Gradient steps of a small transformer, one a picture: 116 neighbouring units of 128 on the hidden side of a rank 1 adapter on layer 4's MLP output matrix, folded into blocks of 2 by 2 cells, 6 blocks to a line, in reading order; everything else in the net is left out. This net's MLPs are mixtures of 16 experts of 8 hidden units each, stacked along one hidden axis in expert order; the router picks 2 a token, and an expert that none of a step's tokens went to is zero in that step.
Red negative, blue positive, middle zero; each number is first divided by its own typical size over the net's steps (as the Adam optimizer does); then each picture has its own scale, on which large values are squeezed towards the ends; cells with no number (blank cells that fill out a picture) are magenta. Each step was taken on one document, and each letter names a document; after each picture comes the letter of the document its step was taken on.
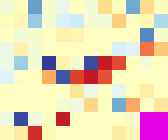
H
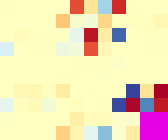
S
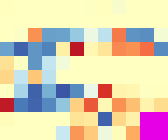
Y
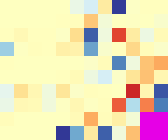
S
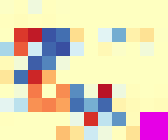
Y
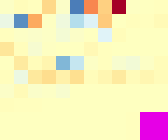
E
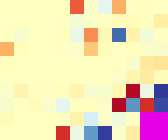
S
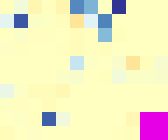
E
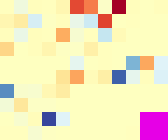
E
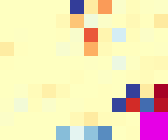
S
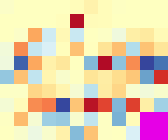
Y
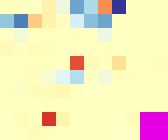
E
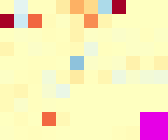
E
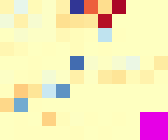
E
